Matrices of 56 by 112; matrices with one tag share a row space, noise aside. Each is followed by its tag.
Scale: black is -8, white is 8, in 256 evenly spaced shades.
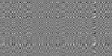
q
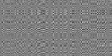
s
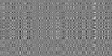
q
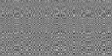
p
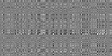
s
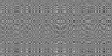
p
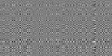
q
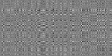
s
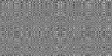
p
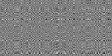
p
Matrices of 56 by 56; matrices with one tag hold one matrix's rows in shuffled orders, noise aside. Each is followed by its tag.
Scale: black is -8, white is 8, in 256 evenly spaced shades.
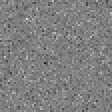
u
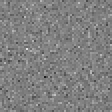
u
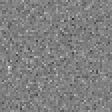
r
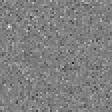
r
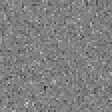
u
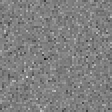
u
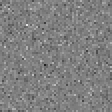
u
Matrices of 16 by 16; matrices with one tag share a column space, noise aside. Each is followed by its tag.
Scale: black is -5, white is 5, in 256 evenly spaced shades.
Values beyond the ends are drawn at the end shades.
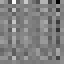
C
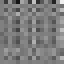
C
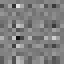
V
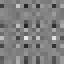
V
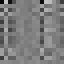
C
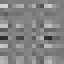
V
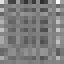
C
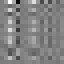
C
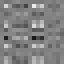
V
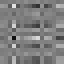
V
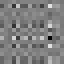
V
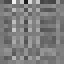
C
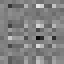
V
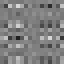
V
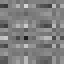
V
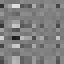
V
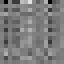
C
